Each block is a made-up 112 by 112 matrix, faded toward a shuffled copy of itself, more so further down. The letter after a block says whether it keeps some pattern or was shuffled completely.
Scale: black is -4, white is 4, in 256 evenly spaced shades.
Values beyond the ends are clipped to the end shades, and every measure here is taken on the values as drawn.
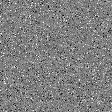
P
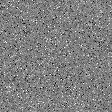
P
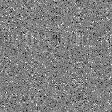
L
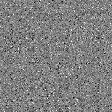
L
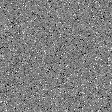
P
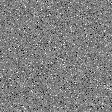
P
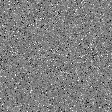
P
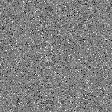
L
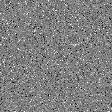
L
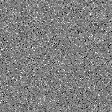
L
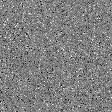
P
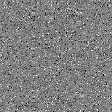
L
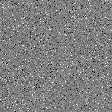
L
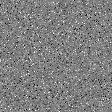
P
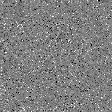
L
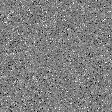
P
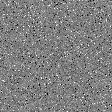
P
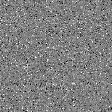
L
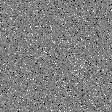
P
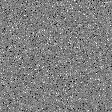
P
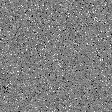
P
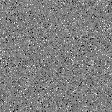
L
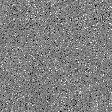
L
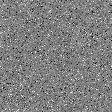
P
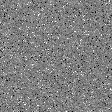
P
